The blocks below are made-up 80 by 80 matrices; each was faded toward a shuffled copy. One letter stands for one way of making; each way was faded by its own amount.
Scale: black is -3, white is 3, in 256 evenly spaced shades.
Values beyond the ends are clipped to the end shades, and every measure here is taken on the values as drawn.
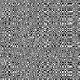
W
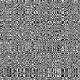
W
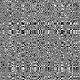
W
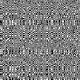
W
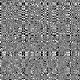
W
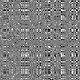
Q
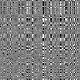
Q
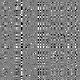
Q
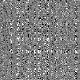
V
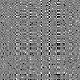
Q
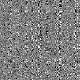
V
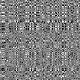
W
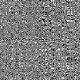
V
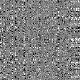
V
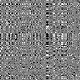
W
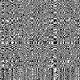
W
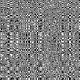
W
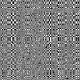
Q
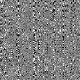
V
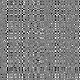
Q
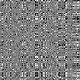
W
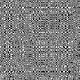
W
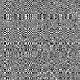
W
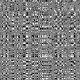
W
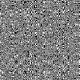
V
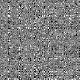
V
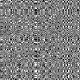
W
